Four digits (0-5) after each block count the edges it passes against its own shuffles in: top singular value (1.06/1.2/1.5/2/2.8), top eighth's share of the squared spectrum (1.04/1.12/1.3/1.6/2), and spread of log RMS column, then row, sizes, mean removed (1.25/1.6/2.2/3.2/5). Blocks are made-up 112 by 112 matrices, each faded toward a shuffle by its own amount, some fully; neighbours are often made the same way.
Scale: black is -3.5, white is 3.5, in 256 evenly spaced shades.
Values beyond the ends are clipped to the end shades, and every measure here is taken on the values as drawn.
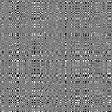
5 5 4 4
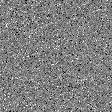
0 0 0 0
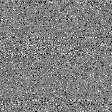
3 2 0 3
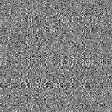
5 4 3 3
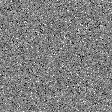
0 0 0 0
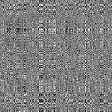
5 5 4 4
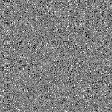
4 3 2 2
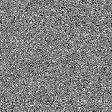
4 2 1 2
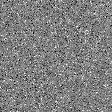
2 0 0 0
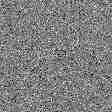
2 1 0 0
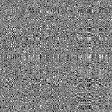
5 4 3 3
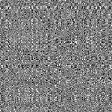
5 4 3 3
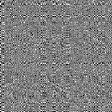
5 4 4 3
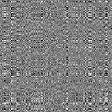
5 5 4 4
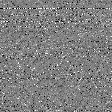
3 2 0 3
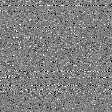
2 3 0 3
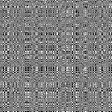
5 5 4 4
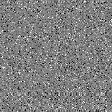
4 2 1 1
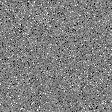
0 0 0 0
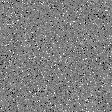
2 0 0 0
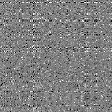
5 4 3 3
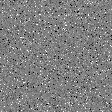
0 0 0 0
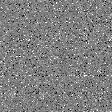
3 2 0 1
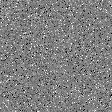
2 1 0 0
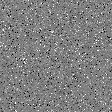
0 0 0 0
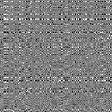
5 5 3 4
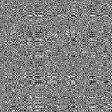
5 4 3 3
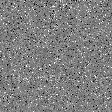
2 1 0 1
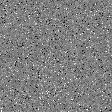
0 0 0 0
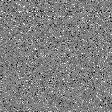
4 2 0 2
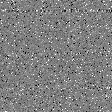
3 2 0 1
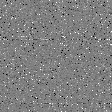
3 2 0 1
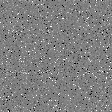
2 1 0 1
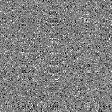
4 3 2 2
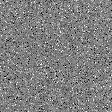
3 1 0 0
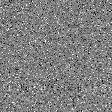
3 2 0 0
